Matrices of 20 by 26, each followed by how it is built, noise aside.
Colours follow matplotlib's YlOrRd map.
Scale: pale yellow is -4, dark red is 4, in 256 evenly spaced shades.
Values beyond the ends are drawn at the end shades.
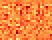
low rank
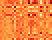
low rank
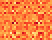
low rank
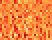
low rank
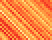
Toeplitz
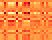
low rank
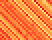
Toeplitz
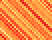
Toeplitz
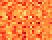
low rank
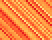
Toeplitz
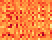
low rank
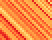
Toeplitz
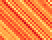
Toeplitz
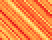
Toeplitz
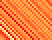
Toeplitz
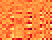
low rank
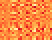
low rank
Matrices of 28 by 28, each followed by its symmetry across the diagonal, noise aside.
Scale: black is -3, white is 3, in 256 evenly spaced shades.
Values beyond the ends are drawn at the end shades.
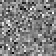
antisymmetric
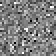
neither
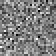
antisymmetric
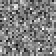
neither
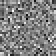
antisymmetric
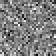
antisymmetric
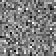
neither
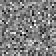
antisymmetric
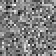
neither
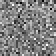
neither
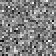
neither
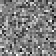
antisymmetric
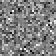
antisymmetric
